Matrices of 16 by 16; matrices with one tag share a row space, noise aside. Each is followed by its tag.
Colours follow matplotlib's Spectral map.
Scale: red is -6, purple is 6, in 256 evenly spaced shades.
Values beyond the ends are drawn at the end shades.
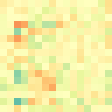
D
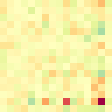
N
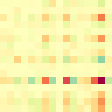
N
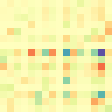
N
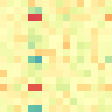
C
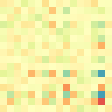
N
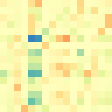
C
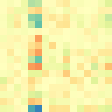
C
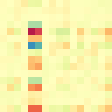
C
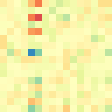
C
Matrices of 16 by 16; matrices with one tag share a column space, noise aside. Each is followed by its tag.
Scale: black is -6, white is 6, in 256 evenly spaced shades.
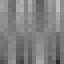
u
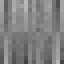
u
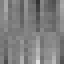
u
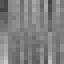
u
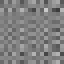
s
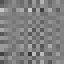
s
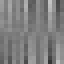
u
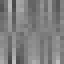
u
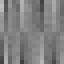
u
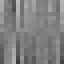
u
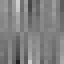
u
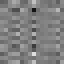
s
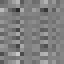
s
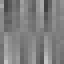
u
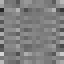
s
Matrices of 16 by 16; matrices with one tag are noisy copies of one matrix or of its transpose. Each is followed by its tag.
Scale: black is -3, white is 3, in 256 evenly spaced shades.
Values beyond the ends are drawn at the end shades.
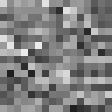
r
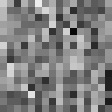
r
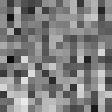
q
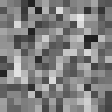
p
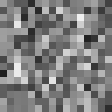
p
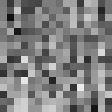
q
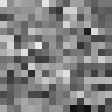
r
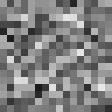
p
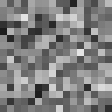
p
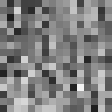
q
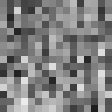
q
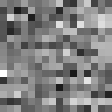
q
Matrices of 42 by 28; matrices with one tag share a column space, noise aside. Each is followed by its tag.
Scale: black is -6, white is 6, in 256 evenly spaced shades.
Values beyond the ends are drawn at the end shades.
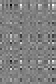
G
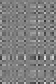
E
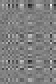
G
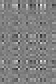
G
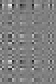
G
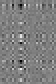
G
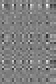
G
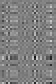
E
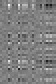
G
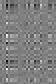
G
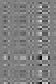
E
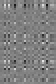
G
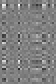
G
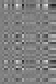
G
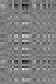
G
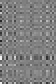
E
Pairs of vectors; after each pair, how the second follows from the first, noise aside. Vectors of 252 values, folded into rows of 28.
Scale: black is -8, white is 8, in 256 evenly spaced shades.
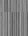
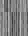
scaled up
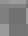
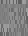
sign-scrambled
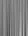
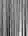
scaled up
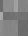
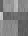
scaled up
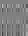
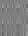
shrunk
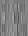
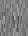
sign-scrambled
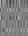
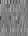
sign-scrambled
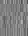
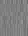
shrunk
